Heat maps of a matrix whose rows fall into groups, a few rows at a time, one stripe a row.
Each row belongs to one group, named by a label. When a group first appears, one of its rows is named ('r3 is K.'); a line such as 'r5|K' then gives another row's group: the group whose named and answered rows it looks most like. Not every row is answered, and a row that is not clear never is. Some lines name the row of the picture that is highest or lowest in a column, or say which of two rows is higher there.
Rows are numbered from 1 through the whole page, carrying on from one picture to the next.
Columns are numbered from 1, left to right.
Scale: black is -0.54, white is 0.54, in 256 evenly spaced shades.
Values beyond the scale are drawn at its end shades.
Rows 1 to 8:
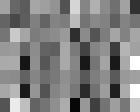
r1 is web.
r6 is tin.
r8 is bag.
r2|web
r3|bag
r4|tin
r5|tin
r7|tin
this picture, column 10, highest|1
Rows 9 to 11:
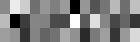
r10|web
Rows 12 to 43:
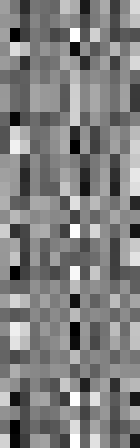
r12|tin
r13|tin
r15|bag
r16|tin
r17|web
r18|web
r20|web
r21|bag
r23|tin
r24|tin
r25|tin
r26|web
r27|bag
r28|web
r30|tin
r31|web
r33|bag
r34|web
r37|web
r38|bag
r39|tin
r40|web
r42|web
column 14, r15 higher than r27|Yes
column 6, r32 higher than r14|Yes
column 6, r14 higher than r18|No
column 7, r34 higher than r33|No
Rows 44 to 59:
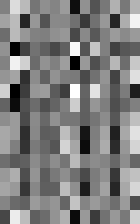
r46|bag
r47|web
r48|bag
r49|tin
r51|web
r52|tin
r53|tin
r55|web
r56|tin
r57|tin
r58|web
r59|bag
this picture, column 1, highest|50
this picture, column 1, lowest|59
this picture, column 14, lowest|50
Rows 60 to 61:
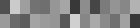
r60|bag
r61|web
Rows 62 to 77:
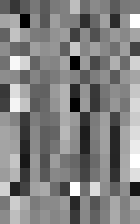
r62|web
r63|tin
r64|bag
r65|web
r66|bag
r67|tin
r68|bag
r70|tin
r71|tin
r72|tin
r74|tin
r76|bag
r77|bag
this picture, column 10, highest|75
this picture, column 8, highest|75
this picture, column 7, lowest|75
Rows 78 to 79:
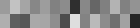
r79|web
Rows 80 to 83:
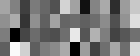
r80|tin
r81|tin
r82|web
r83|bag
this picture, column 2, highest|83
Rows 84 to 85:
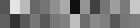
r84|bag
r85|web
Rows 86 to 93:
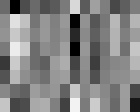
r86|web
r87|bag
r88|bag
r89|bag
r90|bag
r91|bag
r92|web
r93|web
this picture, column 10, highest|93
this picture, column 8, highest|93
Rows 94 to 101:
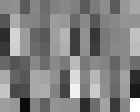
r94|tin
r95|bag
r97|bag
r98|web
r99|web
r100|web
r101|tin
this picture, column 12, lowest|101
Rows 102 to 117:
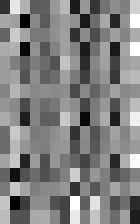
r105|tin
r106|tin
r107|tin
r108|bag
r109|tin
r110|tin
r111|bag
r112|bag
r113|tin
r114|web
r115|bag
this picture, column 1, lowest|102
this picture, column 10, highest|116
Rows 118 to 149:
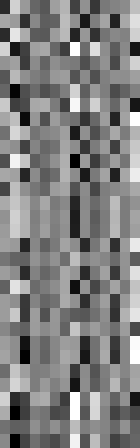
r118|bag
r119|tin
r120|bag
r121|web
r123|bag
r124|web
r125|web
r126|tin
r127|bag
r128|tin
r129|bag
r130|tin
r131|bag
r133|bag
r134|bag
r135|tin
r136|web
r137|tin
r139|tin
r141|web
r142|tin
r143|tin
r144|bag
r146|web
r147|web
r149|web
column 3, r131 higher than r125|Yes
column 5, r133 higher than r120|Yes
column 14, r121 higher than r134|No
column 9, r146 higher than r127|No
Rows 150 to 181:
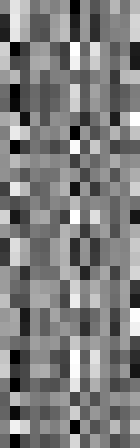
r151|bag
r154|web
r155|tin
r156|web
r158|tin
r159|bag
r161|bag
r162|tin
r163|bag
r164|web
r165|web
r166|tin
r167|bag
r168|bag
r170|web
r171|web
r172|tin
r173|tin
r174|web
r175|web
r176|web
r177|web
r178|bag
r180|bag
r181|web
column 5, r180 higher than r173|Yes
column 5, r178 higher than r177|Yes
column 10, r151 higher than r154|No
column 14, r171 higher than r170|No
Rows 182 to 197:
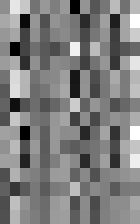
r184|tin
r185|web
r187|bag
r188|bag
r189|web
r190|bag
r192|tin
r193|tin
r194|bag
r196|bag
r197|bag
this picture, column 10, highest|185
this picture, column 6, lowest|185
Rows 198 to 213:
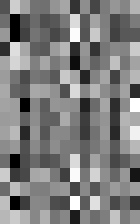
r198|bag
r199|web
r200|web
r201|bag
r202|bag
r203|tin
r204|web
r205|tin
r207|tin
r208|tin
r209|web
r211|bag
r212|web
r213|bag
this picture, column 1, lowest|201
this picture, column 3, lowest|205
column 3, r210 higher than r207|Yes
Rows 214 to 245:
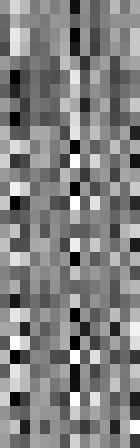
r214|bag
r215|bag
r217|bag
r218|tin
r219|web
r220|web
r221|tin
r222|web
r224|bag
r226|tin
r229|web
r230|tin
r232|bag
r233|web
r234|tin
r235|web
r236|bag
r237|tin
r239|web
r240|bag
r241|bag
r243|web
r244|tin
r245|web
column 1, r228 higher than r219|Yes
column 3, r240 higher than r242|Yes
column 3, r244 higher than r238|No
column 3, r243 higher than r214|No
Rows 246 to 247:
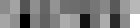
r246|tin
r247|tin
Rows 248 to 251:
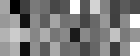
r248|web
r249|tin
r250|bag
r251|tin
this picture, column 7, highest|250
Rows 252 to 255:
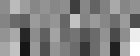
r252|bag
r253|web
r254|tin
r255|tin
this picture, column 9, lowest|255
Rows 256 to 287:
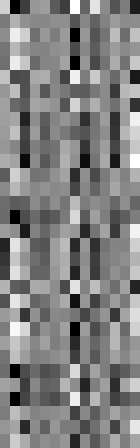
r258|bag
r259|bag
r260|bag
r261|web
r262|tin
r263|web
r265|tin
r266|tin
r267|tin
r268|bag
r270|web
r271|web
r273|bag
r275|bag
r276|web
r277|bag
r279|bag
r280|bag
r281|bag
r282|web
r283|tin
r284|web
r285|bag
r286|tin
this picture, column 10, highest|256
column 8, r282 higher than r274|Yes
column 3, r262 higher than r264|Yes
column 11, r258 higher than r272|No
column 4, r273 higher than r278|No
